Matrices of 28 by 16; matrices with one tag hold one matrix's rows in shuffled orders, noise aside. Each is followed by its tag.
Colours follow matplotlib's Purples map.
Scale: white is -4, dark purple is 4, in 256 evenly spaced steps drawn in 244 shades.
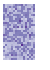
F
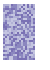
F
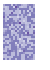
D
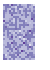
D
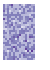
D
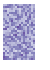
F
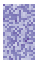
D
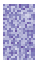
D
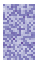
D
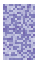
F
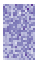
F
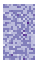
F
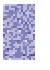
F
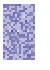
D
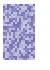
D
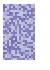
D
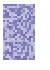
F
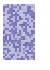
D
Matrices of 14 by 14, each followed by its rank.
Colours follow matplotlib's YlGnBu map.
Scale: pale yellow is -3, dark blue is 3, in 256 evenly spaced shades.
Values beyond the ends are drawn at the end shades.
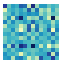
three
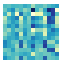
three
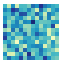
full rank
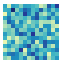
full rank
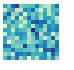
full rank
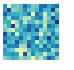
full rank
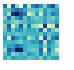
three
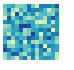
full rank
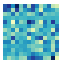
three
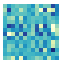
three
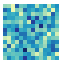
full rank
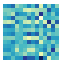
three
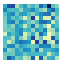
three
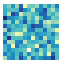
full rank
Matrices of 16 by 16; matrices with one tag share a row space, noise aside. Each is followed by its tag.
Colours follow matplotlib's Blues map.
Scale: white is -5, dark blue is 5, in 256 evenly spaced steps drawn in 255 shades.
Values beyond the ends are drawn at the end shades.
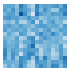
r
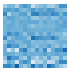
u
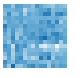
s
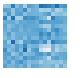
s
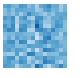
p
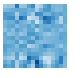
p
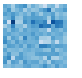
s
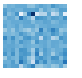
r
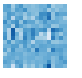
s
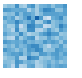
p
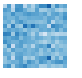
s
